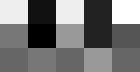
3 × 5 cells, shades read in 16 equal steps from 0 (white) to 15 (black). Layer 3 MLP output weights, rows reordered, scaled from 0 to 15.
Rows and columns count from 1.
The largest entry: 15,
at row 2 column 2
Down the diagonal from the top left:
1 15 9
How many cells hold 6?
2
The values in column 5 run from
0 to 10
